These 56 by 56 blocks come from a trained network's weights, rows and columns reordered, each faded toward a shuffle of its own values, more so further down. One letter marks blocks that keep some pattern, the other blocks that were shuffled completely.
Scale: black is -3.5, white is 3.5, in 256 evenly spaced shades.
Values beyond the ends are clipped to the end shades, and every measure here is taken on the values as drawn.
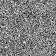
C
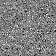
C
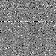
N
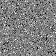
C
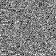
N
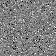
C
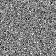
C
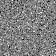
C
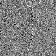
N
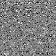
N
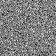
C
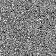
C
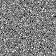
C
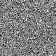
C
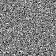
C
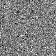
N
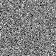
C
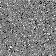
C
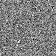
C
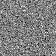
C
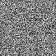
N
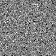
N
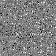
N
